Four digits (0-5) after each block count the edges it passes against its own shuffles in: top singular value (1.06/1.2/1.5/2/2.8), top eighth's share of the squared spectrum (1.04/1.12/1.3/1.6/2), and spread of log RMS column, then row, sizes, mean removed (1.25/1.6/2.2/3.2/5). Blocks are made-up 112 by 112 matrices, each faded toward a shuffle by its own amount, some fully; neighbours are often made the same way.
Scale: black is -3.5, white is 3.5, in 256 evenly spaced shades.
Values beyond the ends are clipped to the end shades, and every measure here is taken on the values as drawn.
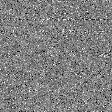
1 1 0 2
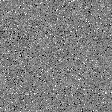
1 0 0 1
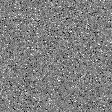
0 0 0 0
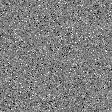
0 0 0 0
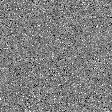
1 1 0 2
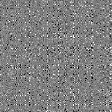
5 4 3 3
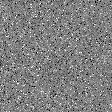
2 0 0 0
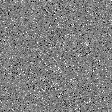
2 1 0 0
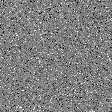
1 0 0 0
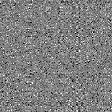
4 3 2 2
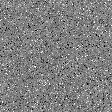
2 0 0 0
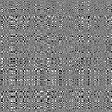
5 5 4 4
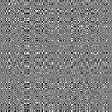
5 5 4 4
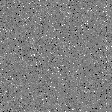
2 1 0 0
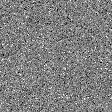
0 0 0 0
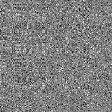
4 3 2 2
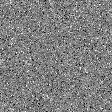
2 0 0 0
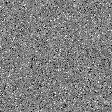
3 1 0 0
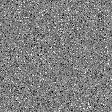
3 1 0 0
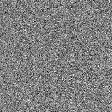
3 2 1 1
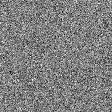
1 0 0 0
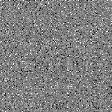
4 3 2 2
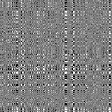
5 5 4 4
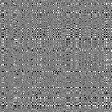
5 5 4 4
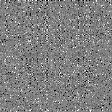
4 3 2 2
